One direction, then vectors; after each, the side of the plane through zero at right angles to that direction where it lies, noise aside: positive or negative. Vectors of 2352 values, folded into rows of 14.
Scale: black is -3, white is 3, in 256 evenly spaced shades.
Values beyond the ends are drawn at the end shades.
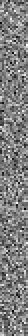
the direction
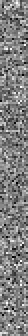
negative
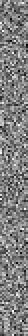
negative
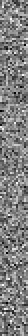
positive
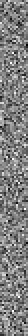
negative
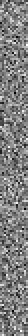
positive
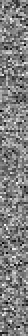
positive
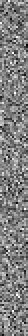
negative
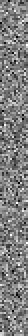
positive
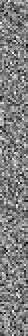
negative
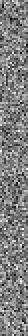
negative
